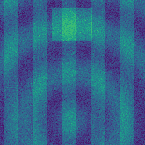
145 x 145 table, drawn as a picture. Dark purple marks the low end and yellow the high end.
Average level on the scale: 30%. Stripes: upright, repeating 5 times. Odd patch: higher, in the top middle. Ninth with the highest average: top middle. Rings: centred on the bottom middle.
